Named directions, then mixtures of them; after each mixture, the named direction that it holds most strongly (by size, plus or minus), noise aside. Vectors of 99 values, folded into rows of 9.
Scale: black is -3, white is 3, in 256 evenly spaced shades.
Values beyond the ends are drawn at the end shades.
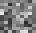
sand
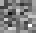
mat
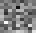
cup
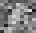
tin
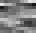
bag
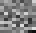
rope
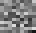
rope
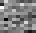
rope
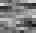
bag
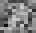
tin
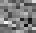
rope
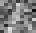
tin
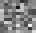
cup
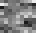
bag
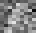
tin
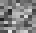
sand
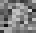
tin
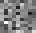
cup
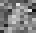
tin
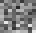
cup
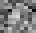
tin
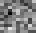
mat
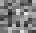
mat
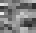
bag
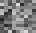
sand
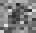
tin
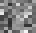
sand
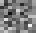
mat
